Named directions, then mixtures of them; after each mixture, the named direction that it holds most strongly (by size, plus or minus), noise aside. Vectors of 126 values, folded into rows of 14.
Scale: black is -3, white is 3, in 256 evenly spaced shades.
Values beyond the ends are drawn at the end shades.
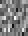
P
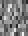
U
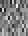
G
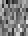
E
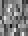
U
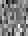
E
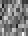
U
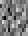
P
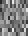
E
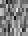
P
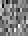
E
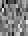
E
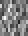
U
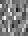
P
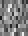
U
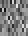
G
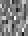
P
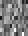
U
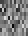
G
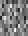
U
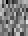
E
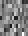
U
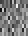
G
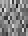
G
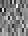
G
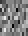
P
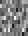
P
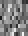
U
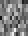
U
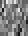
E
